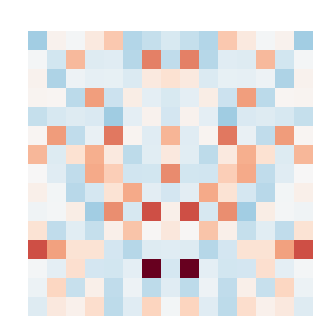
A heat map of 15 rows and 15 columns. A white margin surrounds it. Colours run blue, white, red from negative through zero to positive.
Mirror symmetry: left to right. Histogram: skewed, a long tail of high values. Average level on the scale: 50%. Grain: fine.
